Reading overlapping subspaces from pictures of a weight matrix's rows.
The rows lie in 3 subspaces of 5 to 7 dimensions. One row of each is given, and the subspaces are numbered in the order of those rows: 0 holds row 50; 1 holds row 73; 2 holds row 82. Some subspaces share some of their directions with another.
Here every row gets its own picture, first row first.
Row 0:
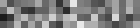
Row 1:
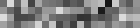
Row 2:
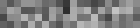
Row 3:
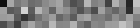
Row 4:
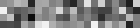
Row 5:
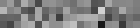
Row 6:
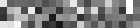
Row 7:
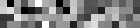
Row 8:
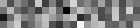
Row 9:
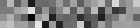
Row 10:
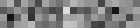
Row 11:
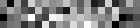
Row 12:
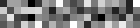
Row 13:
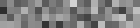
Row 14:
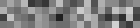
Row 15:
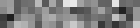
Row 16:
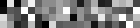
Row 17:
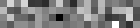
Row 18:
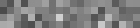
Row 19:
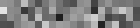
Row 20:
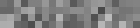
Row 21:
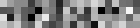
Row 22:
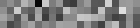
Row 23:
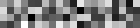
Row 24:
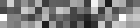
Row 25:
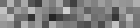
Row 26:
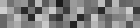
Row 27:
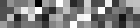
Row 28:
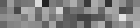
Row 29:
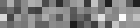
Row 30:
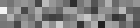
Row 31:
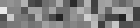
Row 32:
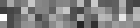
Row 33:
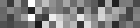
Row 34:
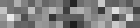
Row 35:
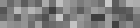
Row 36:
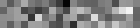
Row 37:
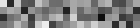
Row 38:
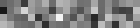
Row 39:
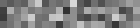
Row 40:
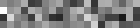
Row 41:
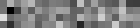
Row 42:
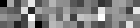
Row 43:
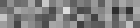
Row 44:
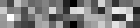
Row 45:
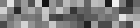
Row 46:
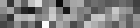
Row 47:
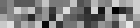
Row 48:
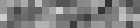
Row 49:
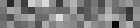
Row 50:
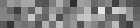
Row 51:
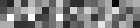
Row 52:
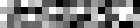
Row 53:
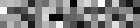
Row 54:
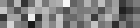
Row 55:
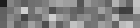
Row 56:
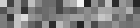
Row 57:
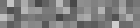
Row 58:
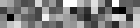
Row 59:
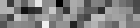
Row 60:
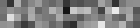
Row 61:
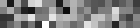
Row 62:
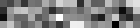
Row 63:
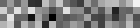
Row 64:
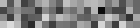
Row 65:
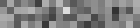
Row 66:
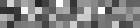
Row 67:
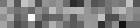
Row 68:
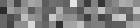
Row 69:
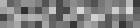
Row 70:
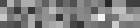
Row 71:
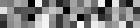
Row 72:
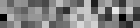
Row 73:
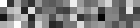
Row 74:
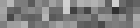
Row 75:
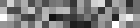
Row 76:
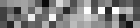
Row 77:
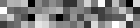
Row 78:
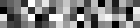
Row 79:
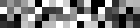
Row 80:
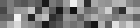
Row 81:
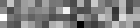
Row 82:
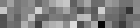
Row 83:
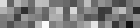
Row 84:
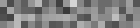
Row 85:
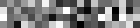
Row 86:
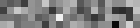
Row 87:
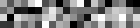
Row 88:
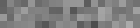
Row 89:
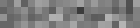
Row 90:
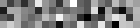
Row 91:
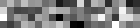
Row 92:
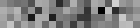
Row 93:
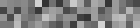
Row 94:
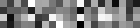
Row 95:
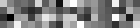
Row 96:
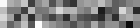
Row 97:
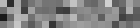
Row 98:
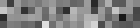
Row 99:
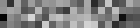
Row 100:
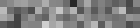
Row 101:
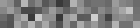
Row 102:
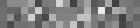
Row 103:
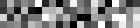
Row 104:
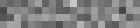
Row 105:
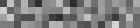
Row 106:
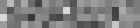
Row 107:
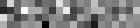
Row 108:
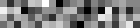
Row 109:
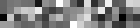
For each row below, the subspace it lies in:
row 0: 2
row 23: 1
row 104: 1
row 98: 0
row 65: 0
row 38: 2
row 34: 2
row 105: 1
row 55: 1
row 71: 1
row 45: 2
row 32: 0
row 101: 2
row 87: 0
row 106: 2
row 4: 1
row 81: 0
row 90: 0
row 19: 2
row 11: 0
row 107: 0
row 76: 0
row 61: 0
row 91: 0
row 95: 2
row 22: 2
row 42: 1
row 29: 1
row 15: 2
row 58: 2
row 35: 1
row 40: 0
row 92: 0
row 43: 0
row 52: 1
